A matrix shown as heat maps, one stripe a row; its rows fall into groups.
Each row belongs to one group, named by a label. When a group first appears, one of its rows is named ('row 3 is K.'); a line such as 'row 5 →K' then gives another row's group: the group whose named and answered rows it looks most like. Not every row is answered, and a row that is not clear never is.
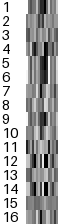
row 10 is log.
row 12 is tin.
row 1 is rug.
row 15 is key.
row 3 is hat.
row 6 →rug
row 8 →hat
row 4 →tin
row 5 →rug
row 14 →tin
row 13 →hat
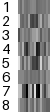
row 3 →key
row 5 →rug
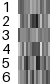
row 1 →hat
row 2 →rug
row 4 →rug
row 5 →tin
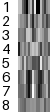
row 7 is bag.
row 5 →rug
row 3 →log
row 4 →key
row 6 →bag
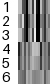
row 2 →tin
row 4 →key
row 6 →log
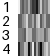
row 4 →bag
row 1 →rug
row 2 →hat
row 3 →log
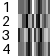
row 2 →tin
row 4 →bag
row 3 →bag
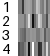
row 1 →hat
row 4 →bag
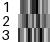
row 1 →rug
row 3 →bag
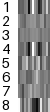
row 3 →key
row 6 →key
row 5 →hat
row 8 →rug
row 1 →bag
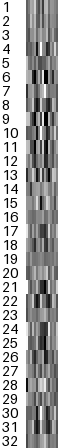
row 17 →rug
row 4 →bag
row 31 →bag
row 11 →tin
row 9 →tin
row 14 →hat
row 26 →tin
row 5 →rug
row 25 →rug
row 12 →tin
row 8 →bag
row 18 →tin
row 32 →key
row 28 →key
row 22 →bag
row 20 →hat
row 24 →rug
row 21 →rug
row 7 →key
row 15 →log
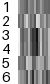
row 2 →hat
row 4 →rug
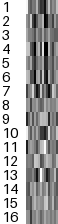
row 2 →tin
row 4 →tin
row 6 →tin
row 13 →bag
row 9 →key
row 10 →rug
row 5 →tin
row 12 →log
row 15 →hat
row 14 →hat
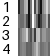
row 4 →key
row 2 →bag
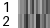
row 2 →tin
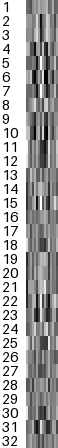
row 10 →tin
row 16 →key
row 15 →bag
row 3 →log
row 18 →rug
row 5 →bag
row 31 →bag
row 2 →log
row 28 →key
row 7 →bag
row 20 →key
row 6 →tin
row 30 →rug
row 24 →hat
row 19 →key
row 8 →hat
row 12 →rug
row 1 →hat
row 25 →rug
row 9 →tin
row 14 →key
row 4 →tin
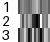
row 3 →bag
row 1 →key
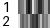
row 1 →bag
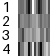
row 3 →hat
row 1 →bag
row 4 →bag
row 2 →key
